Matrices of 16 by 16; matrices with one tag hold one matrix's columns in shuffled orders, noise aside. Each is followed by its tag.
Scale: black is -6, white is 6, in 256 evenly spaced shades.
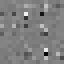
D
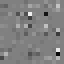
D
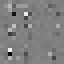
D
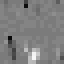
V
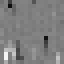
V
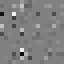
D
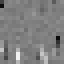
V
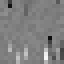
V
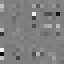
D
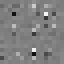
D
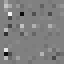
D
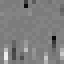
V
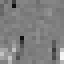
V
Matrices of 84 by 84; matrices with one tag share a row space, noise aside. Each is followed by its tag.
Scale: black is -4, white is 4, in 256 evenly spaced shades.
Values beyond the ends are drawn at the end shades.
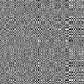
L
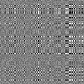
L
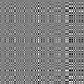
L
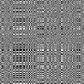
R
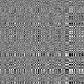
L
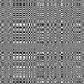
R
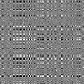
R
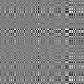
L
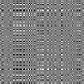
R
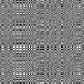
R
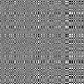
L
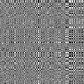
L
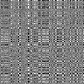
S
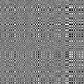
L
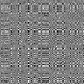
S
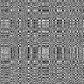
S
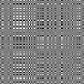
R
